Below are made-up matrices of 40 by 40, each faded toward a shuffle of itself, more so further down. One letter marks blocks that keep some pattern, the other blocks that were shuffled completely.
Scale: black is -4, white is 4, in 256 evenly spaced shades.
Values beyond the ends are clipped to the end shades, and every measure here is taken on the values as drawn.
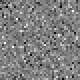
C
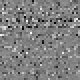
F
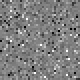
C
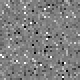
C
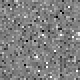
C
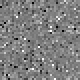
C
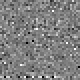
F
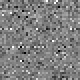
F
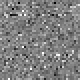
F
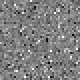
C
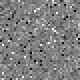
C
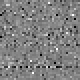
F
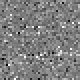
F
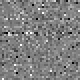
F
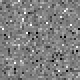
C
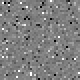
C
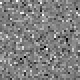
C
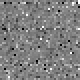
F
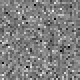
C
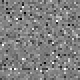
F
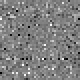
F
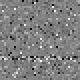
F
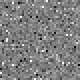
C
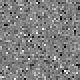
C
